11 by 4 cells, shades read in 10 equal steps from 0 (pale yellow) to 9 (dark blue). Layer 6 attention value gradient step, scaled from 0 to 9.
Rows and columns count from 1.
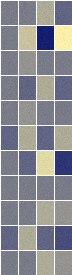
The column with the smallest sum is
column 2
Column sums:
57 48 49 53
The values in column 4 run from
0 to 8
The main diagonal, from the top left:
5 2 5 6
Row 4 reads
5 6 3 6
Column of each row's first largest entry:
4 3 1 2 1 1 4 1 1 4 1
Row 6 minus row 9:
1 -2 3 -1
